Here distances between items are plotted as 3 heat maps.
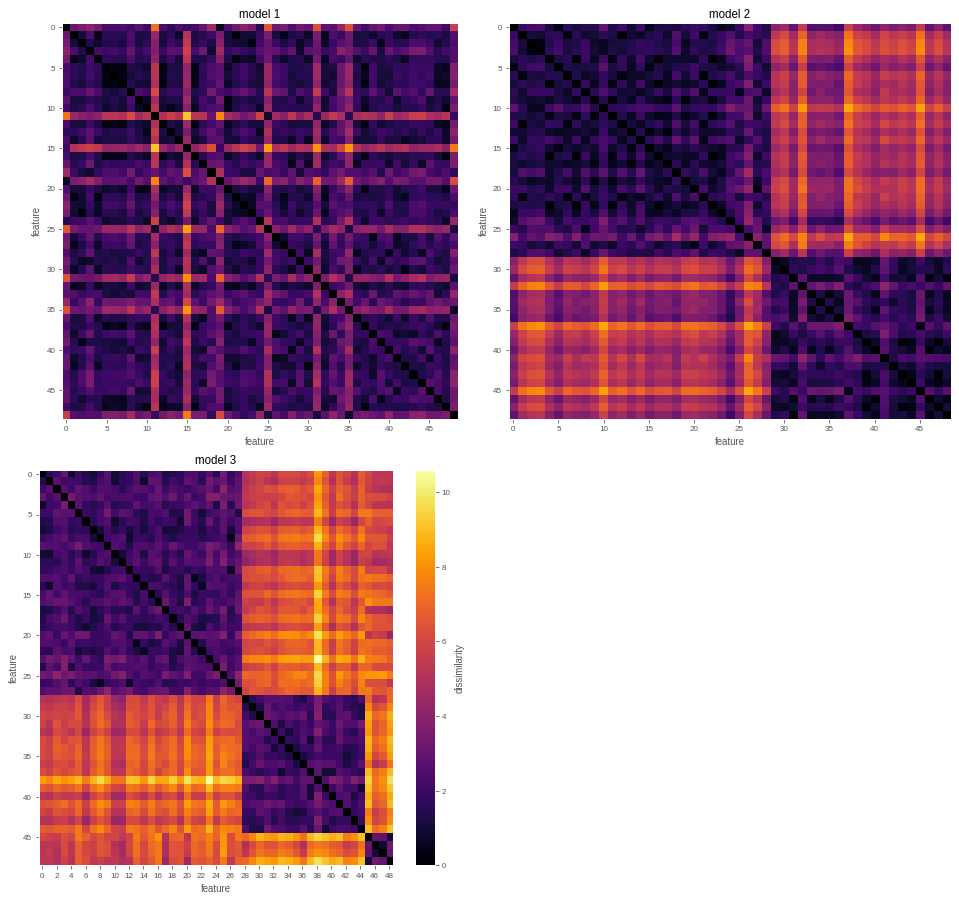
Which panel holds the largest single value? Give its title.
model 3
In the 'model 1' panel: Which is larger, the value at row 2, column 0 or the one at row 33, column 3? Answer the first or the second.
the first
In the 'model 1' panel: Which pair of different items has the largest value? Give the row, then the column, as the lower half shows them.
15, 11
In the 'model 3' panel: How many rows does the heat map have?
49
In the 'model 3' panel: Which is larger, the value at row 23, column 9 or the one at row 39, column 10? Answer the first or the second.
the second
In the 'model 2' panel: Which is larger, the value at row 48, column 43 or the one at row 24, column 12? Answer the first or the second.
the second
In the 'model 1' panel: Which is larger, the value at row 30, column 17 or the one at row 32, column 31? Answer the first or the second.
the second
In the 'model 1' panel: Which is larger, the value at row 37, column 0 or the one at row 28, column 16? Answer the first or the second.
the first
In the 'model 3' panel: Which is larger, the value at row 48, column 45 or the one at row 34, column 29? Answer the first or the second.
the second
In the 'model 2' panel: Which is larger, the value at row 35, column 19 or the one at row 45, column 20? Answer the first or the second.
the second
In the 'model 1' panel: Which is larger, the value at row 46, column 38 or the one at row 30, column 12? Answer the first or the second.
the first
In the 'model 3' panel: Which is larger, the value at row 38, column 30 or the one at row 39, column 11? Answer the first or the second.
the second
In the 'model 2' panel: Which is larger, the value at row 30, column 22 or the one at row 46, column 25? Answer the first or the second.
the first
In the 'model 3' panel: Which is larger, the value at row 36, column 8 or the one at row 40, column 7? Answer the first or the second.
the first
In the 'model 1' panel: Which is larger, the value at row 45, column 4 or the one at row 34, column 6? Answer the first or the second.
the second
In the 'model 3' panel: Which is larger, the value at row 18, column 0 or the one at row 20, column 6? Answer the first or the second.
the second
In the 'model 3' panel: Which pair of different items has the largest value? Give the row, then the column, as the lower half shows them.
38, 23
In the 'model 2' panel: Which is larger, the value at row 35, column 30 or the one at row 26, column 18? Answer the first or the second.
the second
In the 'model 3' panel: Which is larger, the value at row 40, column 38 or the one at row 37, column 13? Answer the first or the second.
the second
